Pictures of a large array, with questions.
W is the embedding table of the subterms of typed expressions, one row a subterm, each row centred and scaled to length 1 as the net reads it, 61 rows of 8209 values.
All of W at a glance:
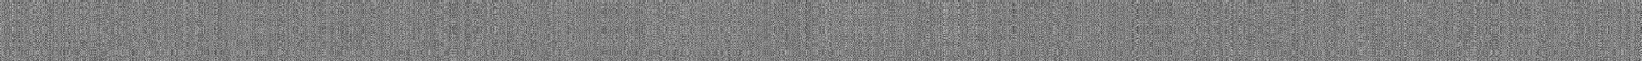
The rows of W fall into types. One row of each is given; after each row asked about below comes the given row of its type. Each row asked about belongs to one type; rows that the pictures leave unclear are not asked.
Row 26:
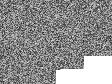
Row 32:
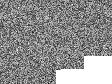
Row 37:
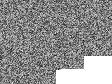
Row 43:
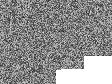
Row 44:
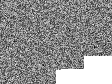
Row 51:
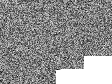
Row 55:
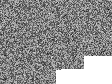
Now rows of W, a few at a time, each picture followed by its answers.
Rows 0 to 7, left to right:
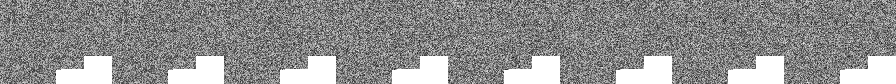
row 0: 43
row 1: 43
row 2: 37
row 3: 37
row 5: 26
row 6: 44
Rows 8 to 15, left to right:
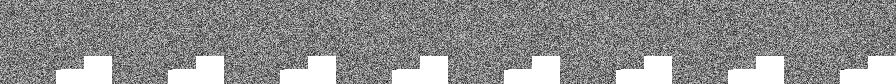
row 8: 51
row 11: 55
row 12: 26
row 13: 32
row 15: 44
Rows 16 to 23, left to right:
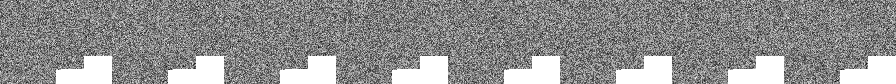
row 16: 44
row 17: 32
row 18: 44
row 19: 43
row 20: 37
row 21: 55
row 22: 55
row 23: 43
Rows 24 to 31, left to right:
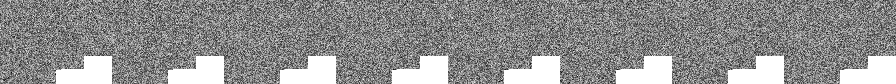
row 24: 55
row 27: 44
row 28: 43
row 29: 51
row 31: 26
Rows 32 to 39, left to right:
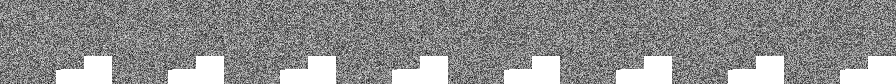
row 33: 26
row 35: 55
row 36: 37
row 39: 37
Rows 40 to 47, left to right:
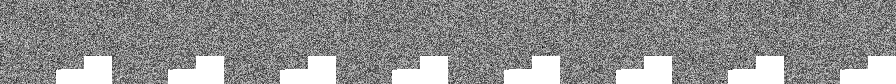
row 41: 26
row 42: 43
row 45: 43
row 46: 55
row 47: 26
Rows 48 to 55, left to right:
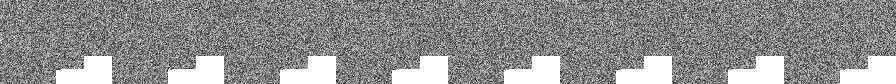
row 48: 37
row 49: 26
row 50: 51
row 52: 51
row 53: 51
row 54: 51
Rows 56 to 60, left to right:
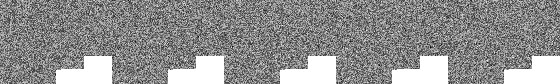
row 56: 43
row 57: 44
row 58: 51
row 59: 44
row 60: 26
